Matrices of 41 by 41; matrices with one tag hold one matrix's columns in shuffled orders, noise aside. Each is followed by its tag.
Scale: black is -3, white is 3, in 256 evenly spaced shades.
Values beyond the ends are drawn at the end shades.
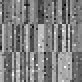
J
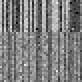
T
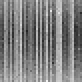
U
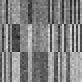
J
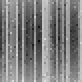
U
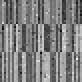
J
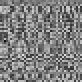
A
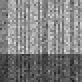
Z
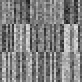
J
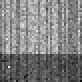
Z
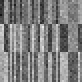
J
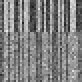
T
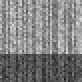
Z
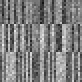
J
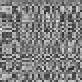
A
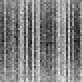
U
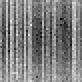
U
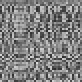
A
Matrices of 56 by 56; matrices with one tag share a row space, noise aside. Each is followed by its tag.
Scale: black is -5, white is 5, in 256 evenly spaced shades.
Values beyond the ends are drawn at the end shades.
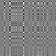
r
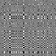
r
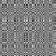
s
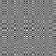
s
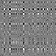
r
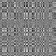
s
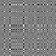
r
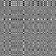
r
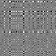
r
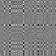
r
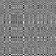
r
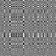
r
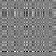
s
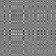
r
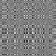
s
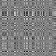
s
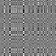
r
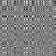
s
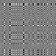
r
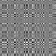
s
